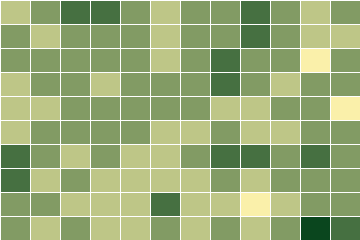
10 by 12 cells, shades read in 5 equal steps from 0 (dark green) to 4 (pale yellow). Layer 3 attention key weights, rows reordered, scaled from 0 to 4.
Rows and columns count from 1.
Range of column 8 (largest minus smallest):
2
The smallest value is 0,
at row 10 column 11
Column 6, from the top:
3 3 3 2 2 3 3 3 1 2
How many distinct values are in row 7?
3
